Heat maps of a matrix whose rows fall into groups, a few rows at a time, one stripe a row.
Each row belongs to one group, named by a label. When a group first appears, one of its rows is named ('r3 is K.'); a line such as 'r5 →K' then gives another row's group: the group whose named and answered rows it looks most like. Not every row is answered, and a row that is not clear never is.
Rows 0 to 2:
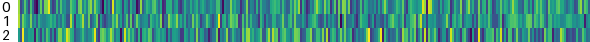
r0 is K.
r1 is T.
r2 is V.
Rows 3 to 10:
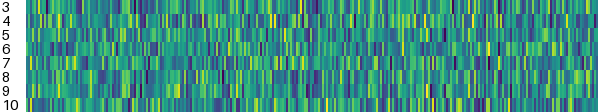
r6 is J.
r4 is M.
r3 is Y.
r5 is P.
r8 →Y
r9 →Y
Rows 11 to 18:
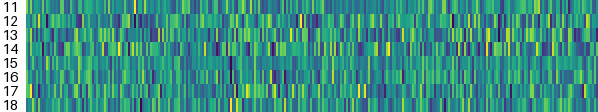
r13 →J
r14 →V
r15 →K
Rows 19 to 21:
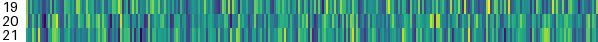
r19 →V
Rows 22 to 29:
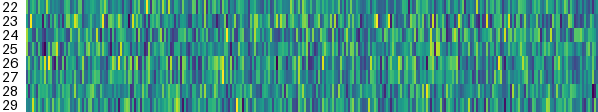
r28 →Y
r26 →M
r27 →M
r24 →T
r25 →K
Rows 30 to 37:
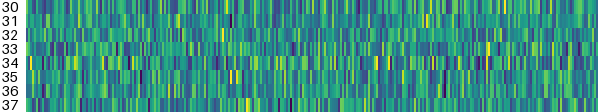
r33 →J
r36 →K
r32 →M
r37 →V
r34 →V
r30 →T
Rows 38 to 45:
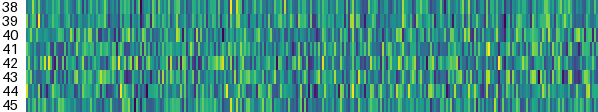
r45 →Y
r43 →J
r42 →M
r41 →J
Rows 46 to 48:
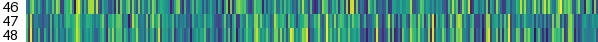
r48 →V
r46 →K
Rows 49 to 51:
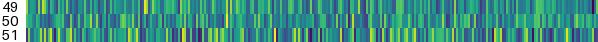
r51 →M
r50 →T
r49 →P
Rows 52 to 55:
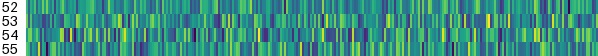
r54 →T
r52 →Y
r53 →V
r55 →P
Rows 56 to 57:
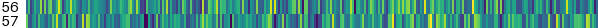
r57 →Y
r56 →M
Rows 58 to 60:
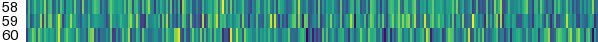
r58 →M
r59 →M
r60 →Y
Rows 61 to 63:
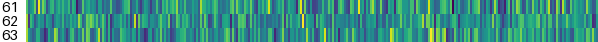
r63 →T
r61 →Y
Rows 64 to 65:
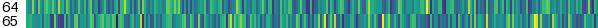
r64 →P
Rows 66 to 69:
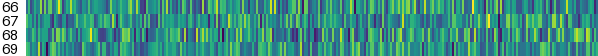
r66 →M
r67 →J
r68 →Y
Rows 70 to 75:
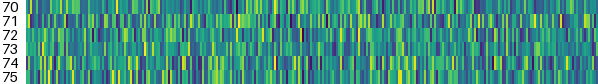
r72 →P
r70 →V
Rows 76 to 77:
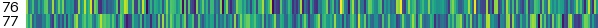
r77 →J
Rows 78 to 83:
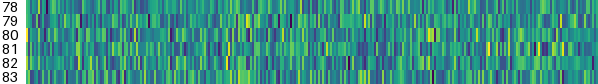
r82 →T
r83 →J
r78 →P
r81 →V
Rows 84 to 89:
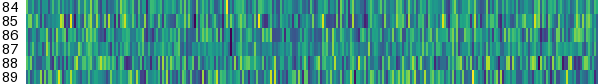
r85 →T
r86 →Y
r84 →P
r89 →M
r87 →K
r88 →J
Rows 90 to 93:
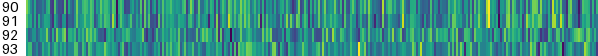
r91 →J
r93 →J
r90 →J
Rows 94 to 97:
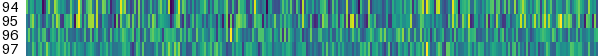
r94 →T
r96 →P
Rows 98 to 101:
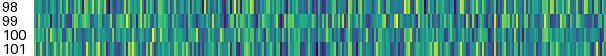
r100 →P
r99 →V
